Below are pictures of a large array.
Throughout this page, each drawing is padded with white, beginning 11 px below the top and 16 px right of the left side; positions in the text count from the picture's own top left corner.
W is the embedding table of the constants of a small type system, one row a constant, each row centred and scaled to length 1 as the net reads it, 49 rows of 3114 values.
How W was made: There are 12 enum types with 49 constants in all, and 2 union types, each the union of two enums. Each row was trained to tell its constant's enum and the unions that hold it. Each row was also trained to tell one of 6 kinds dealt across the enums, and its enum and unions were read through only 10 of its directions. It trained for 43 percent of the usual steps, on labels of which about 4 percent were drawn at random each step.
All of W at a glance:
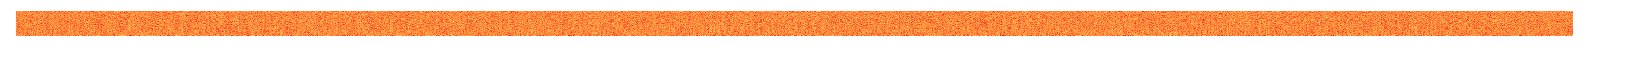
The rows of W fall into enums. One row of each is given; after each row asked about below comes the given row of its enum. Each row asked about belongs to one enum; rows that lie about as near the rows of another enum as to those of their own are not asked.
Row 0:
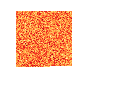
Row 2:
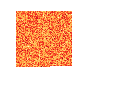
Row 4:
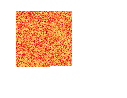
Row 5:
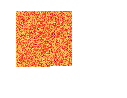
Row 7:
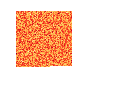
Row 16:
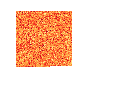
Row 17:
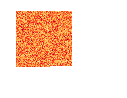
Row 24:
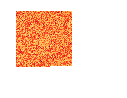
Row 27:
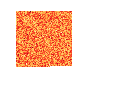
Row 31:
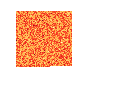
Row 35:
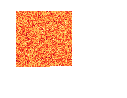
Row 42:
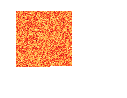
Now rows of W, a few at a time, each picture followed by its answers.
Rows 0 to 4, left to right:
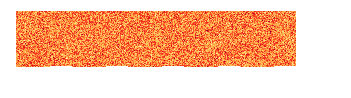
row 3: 24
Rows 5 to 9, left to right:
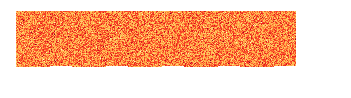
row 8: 2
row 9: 24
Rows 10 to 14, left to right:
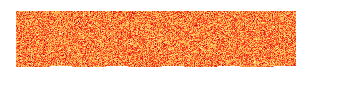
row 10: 35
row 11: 16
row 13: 24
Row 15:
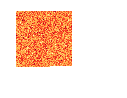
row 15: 5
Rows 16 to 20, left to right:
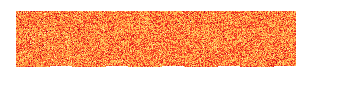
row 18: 0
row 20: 42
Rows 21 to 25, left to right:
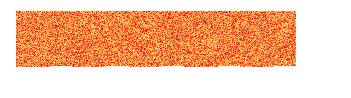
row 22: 27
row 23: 16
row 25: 7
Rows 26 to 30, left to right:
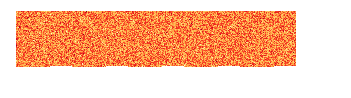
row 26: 2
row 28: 7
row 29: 0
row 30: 2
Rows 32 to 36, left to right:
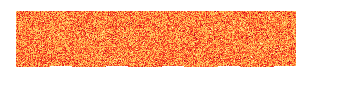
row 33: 2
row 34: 42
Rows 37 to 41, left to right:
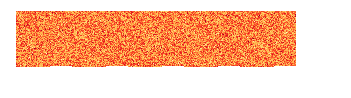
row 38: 31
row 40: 31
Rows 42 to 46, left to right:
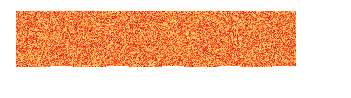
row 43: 4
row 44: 4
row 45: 31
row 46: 0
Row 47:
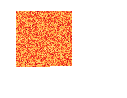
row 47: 4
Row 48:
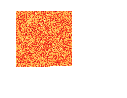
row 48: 5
